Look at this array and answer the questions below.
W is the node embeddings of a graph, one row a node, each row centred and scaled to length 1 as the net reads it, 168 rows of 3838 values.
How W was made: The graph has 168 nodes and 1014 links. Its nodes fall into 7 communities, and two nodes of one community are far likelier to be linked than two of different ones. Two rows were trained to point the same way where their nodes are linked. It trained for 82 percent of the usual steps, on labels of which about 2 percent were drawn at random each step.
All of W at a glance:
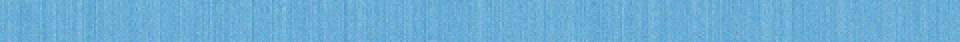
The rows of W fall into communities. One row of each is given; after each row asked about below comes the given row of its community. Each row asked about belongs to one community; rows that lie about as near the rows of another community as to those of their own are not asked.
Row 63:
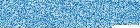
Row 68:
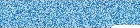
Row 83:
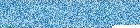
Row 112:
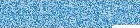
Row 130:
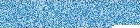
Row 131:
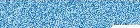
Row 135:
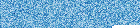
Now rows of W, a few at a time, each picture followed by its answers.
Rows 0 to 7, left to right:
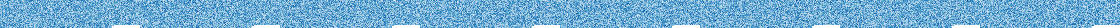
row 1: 83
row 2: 131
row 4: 112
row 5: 112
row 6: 63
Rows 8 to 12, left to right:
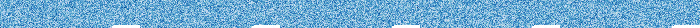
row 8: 131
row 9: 83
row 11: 83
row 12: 63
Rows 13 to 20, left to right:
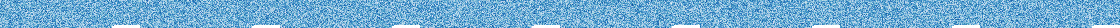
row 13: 63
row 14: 83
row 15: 83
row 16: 130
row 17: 83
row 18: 131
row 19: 131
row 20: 68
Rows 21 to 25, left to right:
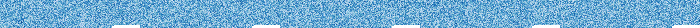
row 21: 135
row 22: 83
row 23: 68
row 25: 135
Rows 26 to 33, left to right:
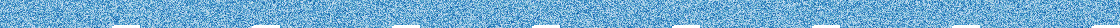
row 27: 83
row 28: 68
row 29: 112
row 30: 112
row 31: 130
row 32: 131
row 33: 68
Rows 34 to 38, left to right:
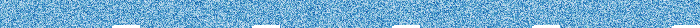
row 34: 112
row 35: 63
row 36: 112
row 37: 112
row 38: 68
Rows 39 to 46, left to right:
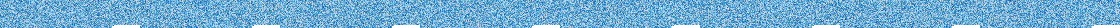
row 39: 135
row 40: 63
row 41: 112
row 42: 112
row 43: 68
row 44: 83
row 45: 135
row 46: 68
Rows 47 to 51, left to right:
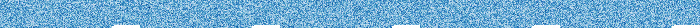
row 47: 130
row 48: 68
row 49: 63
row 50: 83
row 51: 68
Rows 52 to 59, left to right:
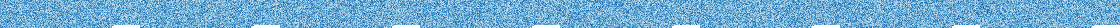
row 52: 112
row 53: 135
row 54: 131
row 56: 63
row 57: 63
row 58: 130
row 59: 83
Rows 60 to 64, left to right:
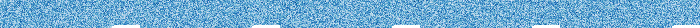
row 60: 131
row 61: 131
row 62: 83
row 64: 131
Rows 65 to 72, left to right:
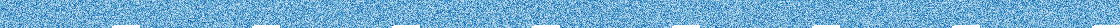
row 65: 131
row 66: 135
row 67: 130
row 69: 131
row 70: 130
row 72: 83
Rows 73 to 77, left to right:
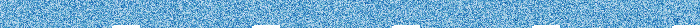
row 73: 131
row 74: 112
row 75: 130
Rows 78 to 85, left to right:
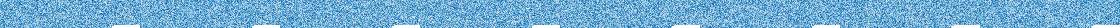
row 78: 131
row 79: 135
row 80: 112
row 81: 131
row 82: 112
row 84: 63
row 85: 83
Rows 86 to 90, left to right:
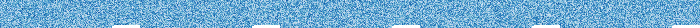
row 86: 131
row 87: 112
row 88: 131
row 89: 68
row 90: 131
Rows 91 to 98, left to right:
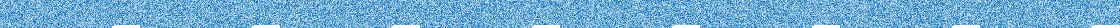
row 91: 135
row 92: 68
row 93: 68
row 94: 131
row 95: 135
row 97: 68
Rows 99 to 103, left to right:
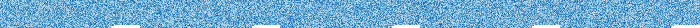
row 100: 83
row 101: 63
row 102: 130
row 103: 135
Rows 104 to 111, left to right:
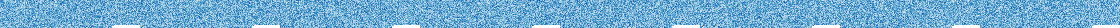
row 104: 68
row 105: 68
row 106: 63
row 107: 83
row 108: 135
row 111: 131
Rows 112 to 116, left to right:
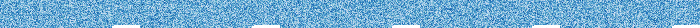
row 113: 63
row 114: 131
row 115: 131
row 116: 63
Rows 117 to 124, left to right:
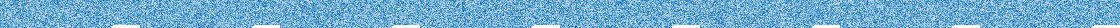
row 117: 83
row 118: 135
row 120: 68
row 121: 63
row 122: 135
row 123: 83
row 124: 68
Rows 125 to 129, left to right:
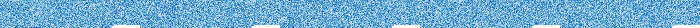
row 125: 130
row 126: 112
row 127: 63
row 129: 63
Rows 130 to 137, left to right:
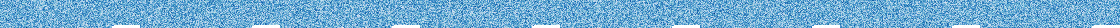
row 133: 63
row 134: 130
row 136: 131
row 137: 83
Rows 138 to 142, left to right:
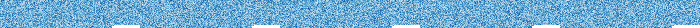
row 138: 68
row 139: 68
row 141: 112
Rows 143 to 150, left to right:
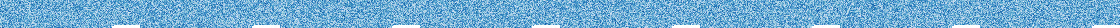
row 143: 63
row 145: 131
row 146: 68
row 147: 63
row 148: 68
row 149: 131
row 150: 68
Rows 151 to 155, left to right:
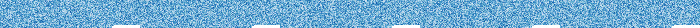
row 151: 83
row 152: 83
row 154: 131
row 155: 68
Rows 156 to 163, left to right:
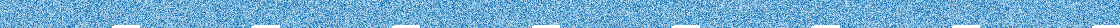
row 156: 135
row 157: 68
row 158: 83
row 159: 131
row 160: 83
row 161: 68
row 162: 63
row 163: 130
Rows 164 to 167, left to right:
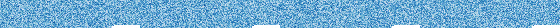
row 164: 68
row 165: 112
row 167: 63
